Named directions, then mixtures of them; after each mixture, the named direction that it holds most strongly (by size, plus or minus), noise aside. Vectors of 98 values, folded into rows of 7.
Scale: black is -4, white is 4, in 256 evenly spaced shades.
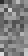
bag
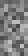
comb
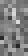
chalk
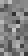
comb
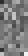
bag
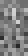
chalk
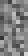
chalk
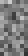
bag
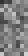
bag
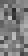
chalk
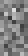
comb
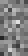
chalk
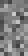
comb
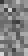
bag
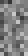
bag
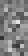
comb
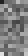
bag
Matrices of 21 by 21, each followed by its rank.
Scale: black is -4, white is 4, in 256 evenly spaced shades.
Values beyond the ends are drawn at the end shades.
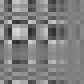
one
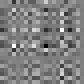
two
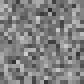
full rank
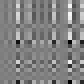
one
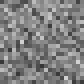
full rank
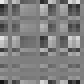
one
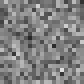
full rank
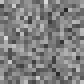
full rank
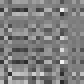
two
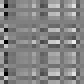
one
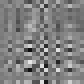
two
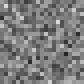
full rank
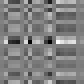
one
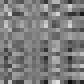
two
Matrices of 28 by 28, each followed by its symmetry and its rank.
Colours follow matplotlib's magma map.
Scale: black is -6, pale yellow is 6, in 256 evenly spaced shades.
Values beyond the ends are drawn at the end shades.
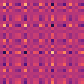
symmetric, rank one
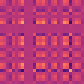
symmetric, rank one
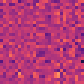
neither, rank five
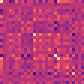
symmetric, rank three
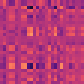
neither, rank two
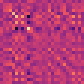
symmetric, rank three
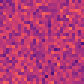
neither, full rank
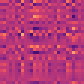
neither, rank two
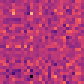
neither, rank five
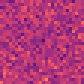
neither, full rank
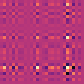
symmetric, rank one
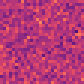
neither, full rank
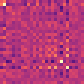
symmetric, rank three
